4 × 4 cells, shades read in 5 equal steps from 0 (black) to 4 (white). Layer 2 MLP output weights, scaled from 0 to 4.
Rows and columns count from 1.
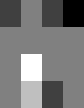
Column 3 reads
1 2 2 1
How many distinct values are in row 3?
2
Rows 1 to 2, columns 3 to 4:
1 0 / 2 2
